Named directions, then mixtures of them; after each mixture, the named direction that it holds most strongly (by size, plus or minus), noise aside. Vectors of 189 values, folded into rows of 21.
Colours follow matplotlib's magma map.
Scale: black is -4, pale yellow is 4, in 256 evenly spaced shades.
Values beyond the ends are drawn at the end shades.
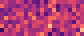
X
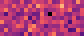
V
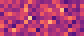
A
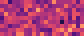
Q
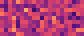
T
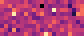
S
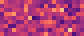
A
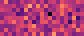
V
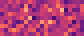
A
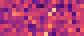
V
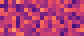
T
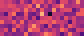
V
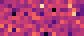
S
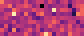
S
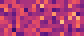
T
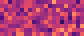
Q
